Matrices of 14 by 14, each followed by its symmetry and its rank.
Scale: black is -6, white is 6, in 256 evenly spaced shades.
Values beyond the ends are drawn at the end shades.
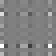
neither, rank one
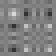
symmetric, rank one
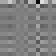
neither, rank one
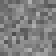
neither, full rank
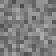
neither, full rank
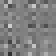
neither, rank two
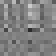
neither, rank two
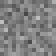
neither, full rank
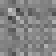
symmetric, rank three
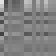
neither, rank one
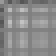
symmetric, rank one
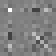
symmetric, rank three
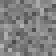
neither, full rank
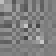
symmetric, rank three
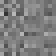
neither, rank two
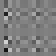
neither, rank one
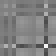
symmetric, rank one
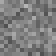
neither, full rank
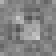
symmetric, rank three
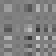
symmetric, rank one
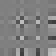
symmetric, rank one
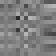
neither, rank two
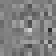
neither, rank two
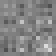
symmetric, rank three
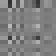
neither, rank one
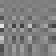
neither, rank one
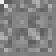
symmetric, rank three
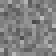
neither, full rank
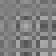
symmetric, rank one
